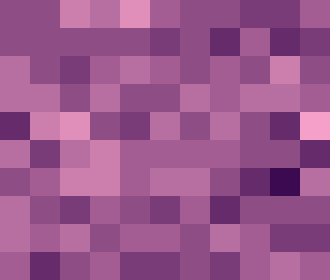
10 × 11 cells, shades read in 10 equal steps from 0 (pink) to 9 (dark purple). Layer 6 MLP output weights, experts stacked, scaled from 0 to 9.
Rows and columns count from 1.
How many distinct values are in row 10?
5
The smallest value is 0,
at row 5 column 11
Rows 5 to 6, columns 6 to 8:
3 5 3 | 4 4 4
